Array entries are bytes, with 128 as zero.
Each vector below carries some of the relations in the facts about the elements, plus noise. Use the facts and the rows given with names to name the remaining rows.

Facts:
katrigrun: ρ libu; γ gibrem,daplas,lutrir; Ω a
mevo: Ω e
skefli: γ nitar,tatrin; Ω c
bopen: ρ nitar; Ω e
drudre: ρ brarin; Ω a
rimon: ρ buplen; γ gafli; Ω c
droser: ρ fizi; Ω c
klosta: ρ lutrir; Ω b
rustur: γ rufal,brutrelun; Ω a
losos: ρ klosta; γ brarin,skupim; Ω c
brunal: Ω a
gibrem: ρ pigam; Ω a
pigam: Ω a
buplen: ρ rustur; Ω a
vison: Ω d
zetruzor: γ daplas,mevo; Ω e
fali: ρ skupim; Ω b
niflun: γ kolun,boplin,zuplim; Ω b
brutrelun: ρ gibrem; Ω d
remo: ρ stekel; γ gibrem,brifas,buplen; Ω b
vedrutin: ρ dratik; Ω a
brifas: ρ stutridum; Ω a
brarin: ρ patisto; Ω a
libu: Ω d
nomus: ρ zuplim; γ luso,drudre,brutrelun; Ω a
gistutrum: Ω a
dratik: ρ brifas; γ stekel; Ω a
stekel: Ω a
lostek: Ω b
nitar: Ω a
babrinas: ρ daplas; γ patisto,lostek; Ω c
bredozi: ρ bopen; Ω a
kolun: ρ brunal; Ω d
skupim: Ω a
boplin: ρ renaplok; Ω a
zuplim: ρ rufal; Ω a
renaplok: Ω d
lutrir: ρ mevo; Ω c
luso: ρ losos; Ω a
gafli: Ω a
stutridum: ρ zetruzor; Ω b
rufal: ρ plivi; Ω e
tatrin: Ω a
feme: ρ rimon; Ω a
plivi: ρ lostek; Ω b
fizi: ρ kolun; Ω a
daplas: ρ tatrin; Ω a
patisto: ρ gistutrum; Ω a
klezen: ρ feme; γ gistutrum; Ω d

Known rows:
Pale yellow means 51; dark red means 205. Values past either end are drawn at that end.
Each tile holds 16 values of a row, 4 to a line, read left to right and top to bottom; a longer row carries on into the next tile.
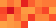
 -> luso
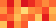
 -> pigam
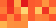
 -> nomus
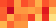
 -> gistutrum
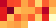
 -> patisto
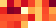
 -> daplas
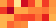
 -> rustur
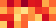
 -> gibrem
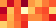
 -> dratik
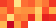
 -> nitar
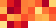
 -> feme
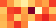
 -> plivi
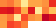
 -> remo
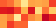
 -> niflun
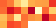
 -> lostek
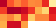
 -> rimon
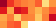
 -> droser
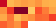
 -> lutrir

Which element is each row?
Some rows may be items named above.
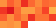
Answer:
luso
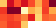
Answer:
daplas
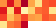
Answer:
brifas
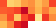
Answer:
mevo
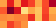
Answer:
tatrin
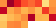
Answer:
fizi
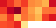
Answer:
babrinas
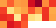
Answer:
brutrelun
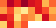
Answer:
gibrem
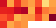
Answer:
losos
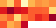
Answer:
klosta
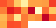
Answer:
lostek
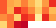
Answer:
zetruzor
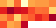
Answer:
klosta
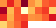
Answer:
dratik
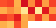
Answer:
zuplim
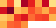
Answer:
buplen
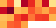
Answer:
buplen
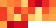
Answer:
klezen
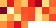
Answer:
kolun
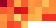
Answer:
skefli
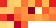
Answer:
rufal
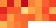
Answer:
vedrutin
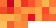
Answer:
brunal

